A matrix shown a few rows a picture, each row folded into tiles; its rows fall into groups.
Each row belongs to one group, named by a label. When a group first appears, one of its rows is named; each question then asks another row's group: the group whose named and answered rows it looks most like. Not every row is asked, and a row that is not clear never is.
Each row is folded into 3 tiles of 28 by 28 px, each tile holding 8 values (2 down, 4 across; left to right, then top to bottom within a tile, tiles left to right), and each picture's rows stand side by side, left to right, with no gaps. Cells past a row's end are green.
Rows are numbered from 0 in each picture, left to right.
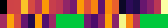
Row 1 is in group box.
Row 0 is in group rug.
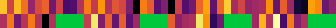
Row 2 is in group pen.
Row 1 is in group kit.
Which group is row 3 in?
kit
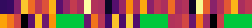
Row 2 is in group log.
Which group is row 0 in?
rug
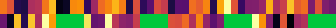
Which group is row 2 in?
pen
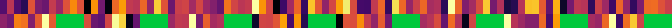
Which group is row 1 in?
pen
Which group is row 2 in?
kit
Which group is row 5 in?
log
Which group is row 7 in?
kit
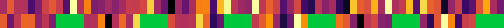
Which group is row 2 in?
pen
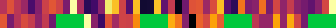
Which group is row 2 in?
rug
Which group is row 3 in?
box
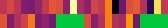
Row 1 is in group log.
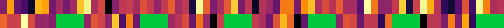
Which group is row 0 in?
box
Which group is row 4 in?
log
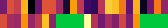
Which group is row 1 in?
rug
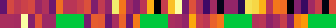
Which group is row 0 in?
kit
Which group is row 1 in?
log
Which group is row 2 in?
box
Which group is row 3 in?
box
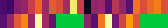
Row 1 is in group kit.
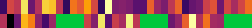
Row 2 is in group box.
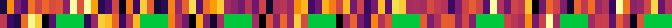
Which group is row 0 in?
pen
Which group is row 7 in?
log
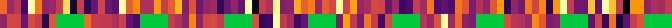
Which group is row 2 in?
box
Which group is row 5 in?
box
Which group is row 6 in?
pen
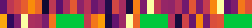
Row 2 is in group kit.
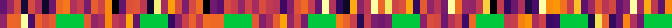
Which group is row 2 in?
box
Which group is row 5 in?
log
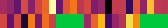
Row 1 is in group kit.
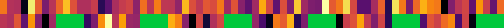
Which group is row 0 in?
log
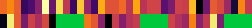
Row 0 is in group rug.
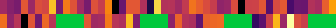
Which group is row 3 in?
box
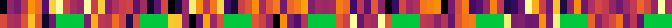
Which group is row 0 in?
pen
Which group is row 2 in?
rug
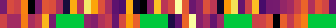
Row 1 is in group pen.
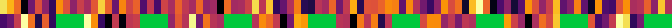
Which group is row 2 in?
kit
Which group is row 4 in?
pen
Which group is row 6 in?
rug
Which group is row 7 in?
pen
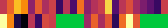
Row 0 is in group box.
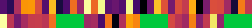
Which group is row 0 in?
rug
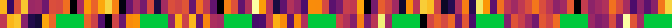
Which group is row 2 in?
kit
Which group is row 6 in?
log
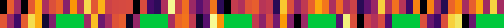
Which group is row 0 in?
pen
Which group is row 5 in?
pen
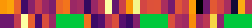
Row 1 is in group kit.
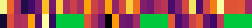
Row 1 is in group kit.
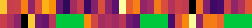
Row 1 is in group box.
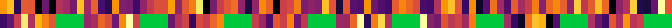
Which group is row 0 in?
box
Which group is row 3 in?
pen
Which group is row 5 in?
rug
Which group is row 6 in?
pen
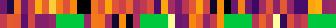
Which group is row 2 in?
rug
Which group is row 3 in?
kit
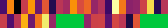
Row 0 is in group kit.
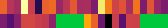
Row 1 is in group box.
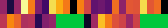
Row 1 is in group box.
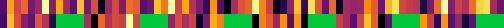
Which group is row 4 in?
pen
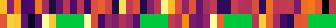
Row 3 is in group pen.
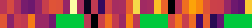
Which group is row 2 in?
rug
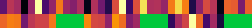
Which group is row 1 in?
pen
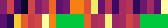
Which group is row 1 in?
box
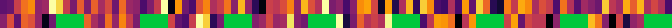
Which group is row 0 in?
pen
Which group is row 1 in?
box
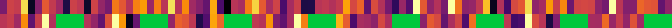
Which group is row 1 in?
pen
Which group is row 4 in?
box
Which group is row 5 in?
log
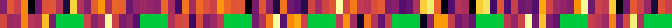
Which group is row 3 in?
kit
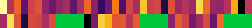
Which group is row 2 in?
log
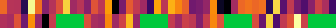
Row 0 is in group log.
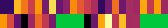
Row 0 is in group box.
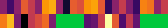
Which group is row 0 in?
rug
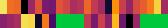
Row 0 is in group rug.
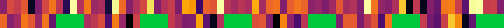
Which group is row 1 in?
log
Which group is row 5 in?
pen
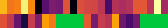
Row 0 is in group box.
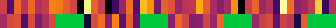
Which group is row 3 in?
log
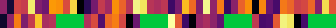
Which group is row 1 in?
pen
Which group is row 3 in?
pen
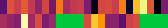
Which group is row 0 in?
kit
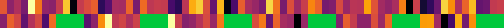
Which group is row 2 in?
rug
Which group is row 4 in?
log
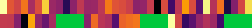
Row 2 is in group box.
